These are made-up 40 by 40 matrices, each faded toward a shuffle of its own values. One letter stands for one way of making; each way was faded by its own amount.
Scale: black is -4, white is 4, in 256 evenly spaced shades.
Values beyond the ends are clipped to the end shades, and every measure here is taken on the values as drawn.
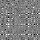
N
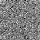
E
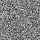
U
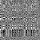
N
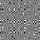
N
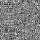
E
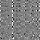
N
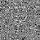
E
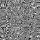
E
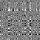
N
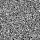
U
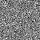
U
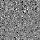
E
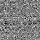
E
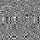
N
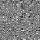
E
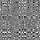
N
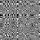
N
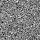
U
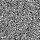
U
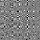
N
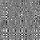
N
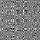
N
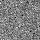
U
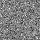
U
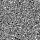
U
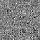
E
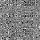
E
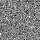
U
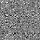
E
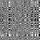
N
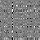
N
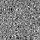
E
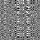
N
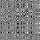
N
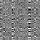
N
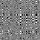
N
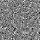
E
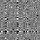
N
